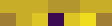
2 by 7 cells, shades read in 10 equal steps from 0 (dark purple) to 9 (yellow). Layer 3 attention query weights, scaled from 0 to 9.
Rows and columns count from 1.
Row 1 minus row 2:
2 0 -1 6 -2 -2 2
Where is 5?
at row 2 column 1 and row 2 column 7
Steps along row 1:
same same down same up same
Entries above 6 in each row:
5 4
